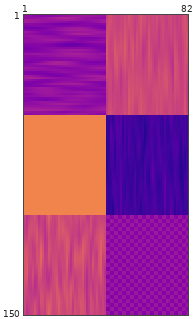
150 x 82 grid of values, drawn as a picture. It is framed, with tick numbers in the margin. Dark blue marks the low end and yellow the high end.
The table splits into 3 rows of 2 panels. Panel 1,1: low, streaked across, faint in contrast. Panel 1,2: middling, streaked downward, faint in contrast. Panel 2,1: high, flat. Panel 2,2: very low, streaked downward, faint in contrast. Panel 3,1: middling, streaked downward, faint in contrast. Panel 3,2: low, checkered, faint in contrast.
